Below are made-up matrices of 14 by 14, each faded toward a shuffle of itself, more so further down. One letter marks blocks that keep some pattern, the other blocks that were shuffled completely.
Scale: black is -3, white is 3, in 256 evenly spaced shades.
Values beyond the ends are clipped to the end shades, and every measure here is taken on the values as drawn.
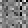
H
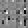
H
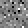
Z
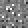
Z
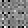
H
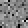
Z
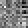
H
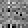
H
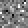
Z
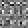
H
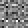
H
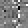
H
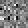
H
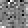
Z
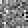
Z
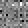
H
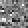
H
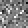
Z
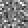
Z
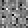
H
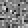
Z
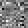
H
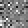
H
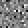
Z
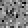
Z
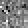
H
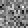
H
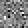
H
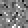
Z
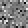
Z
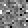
Z
